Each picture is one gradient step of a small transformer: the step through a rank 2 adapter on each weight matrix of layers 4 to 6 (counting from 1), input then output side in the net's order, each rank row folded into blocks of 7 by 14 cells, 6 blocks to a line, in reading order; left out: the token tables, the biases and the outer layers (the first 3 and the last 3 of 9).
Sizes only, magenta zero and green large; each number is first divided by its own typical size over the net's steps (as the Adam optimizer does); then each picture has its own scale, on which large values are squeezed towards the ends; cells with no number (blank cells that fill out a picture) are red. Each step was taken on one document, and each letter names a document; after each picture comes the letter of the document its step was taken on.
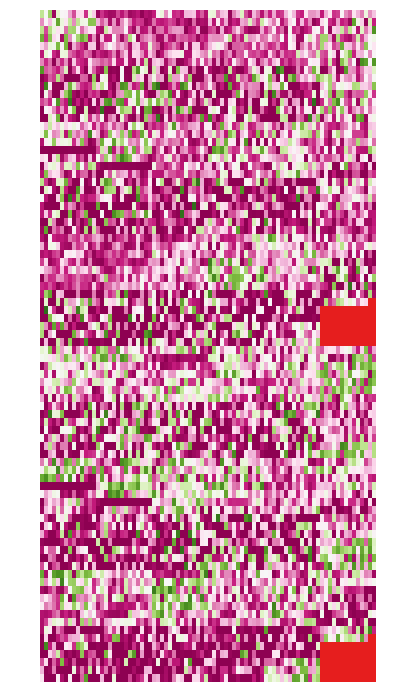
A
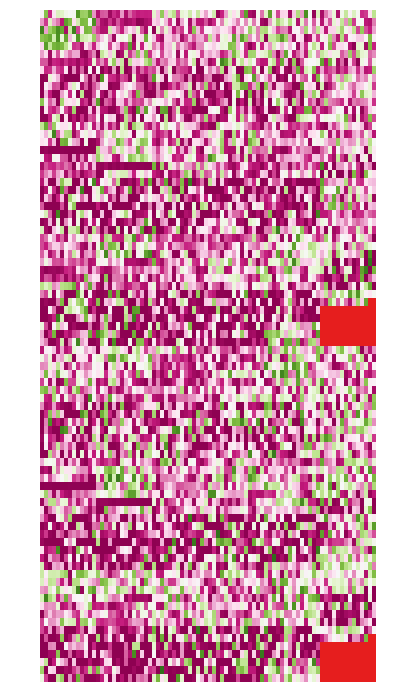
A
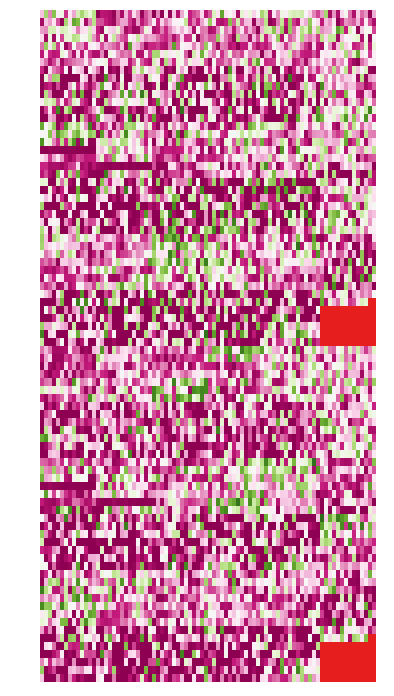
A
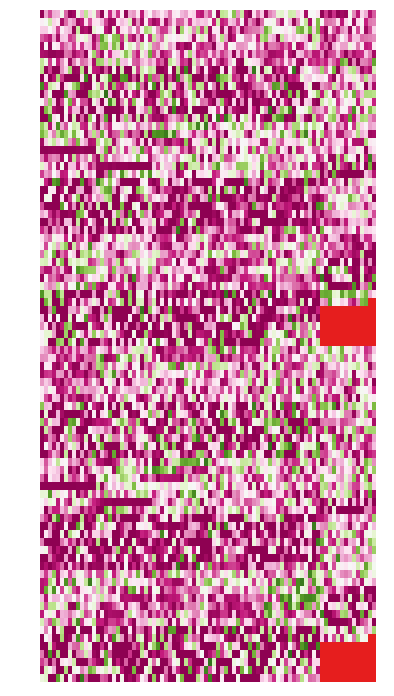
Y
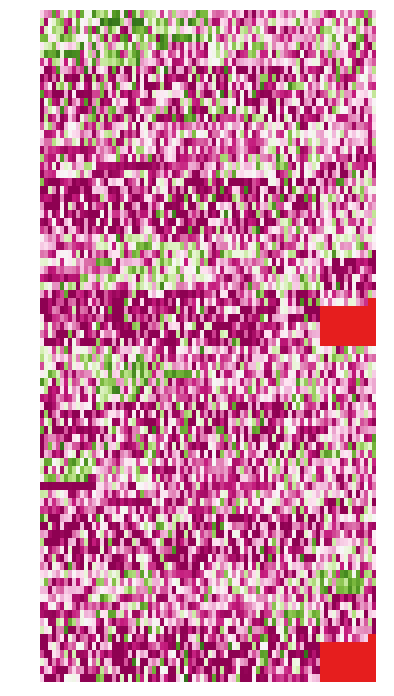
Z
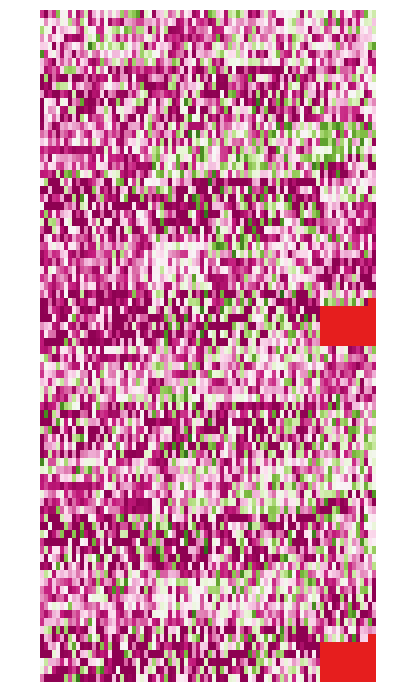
Z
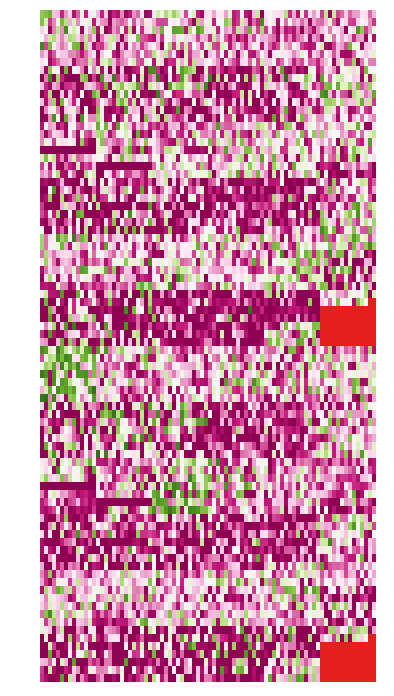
Y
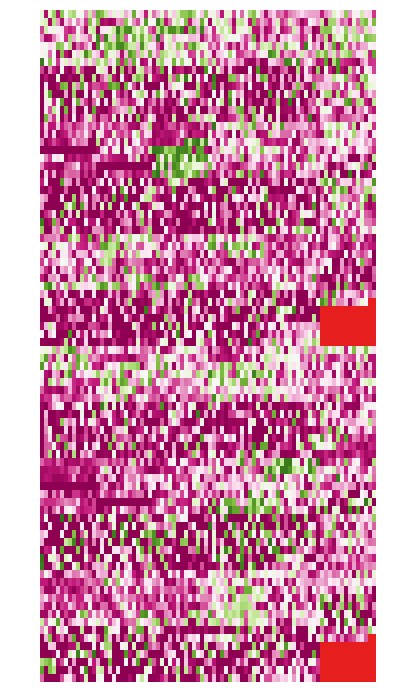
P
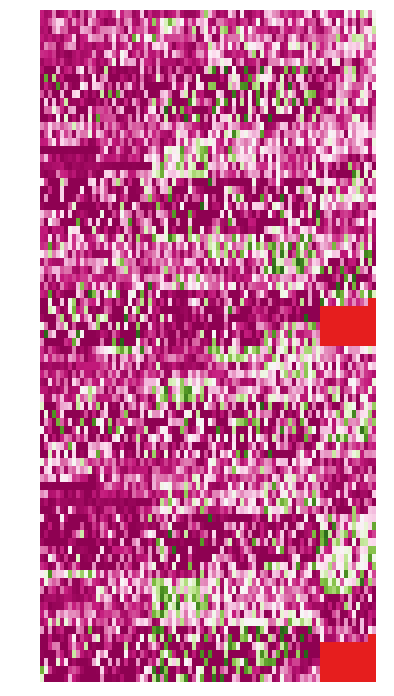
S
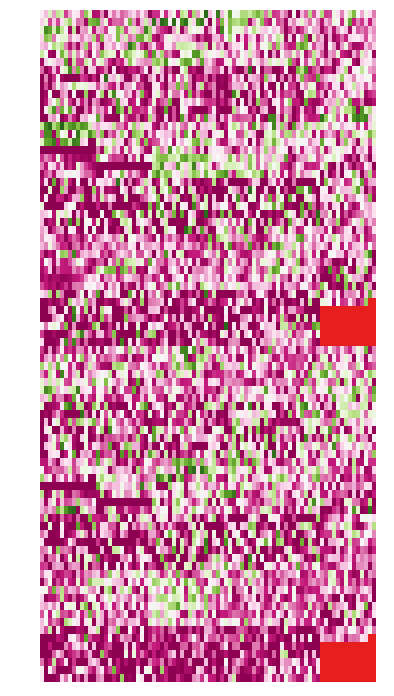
S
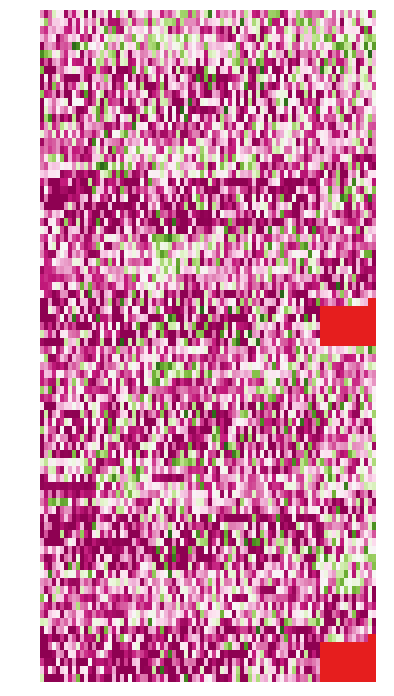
S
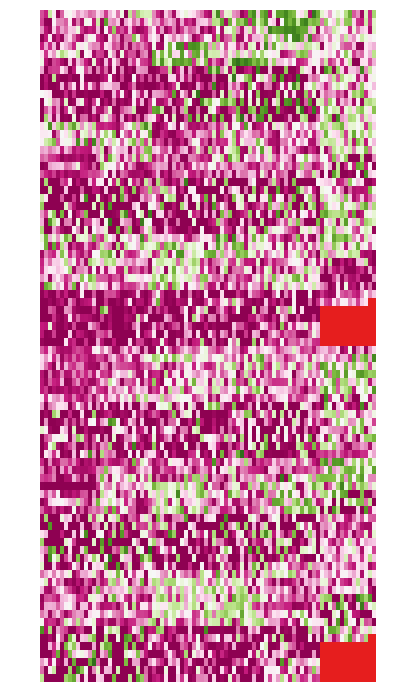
Z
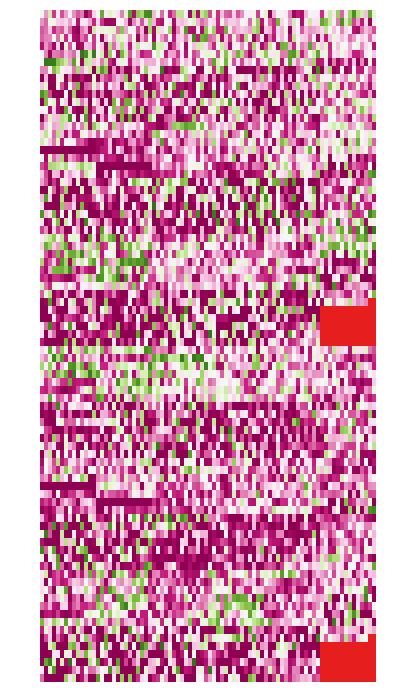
P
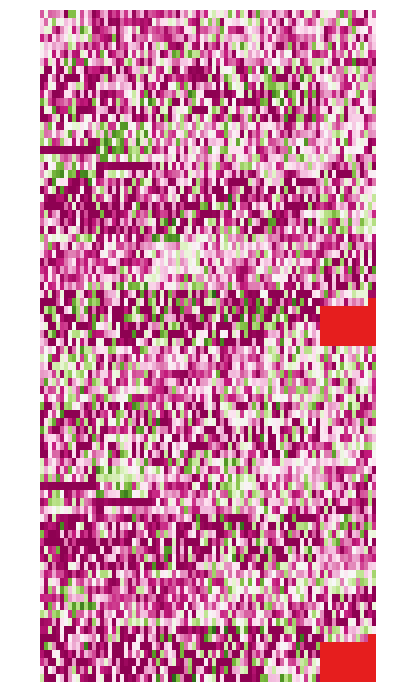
A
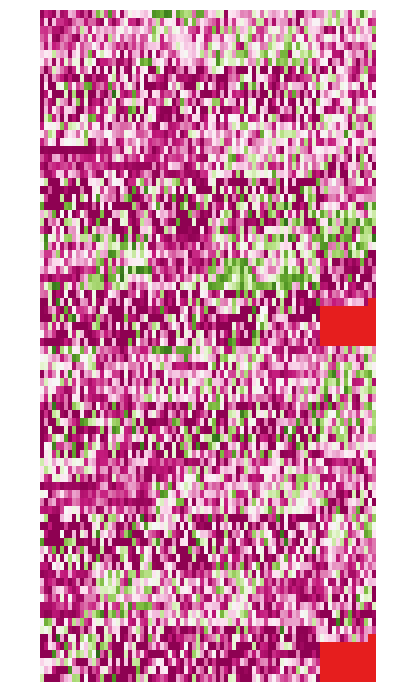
Z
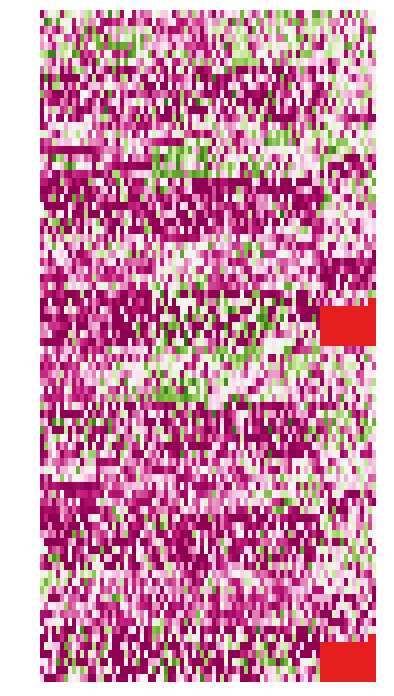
Z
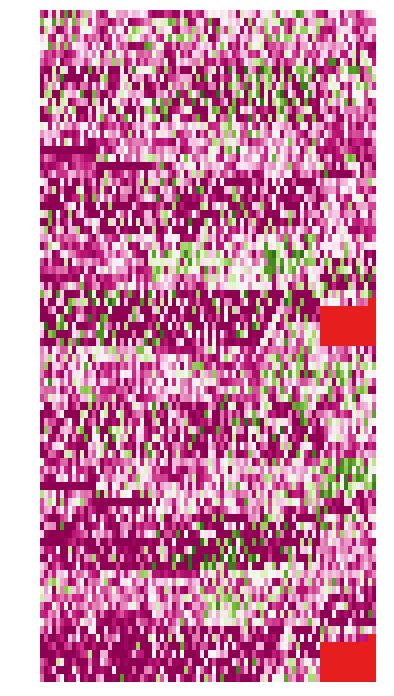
A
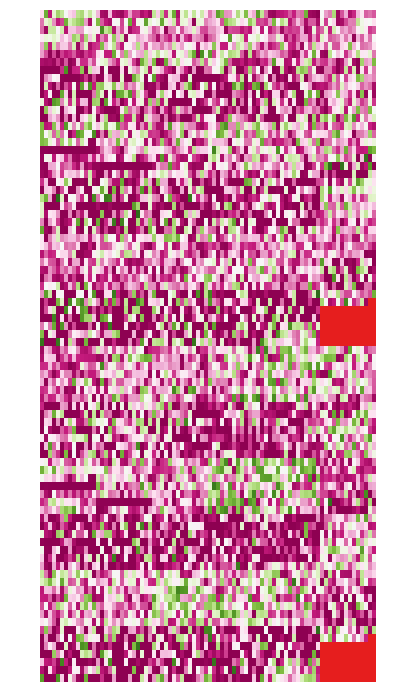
A
